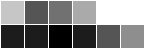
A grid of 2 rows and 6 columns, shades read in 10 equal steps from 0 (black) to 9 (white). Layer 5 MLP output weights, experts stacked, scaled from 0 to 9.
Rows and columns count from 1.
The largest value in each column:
7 3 4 6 9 9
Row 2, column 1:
1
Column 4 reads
6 1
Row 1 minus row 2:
6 2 4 5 6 4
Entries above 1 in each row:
6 2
